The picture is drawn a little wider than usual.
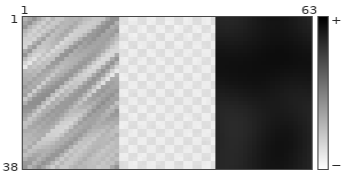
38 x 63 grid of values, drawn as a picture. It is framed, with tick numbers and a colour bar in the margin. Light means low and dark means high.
The table splits into one row of 3 panels. Panel 1,1: low, slanting up to the right. Panel 1,2: very low, checkered, faint in contrast. Panel 1,3: very high, smooth, faint in contrast.
